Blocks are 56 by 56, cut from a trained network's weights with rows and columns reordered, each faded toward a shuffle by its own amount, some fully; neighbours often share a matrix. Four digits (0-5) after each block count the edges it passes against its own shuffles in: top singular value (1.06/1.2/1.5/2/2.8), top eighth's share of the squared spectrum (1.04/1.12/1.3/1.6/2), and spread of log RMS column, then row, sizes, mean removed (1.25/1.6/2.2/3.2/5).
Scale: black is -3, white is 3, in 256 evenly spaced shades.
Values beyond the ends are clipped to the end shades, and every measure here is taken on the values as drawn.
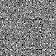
2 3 2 1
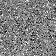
1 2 0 0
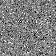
1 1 0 1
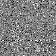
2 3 1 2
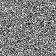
0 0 0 0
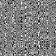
3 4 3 1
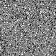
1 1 0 0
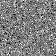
0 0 0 0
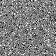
0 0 0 0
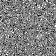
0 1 0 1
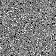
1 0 0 0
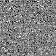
2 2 0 2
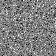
0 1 0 0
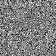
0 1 0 1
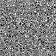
2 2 0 2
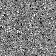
0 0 0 0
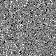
0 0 0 0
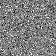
1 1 0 0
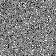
0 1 0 0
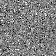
1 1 0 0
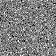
0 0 0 0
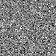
2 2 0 2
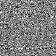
2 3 0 2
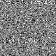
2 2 0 2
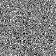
2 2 1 2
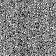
1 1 0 0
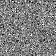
1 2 0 1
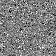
1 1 0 0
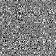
2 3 1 3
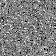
1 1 0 0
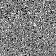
1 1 0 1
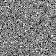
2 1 0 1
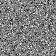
1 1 0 0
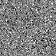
2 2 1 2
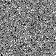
1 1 0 0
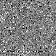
3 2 1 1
